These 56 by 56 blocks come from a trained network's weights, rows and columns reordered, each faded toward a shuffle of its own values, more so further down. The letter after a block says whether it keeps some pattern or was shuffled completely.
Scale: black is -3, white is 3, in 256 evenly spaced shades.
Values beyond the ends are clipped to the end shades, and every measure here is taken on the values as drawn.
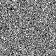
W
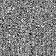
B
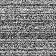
B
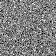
W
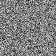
W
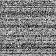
B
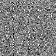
B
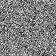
W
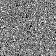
W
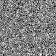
B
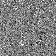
B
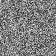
W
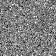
W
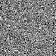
B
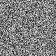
W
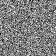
W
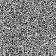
B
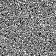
W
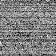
B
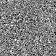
W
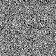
B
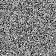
W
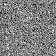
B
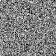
B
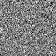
B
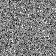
W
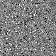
W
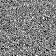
B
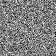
W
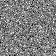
W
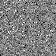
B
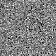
B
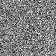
B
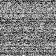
B
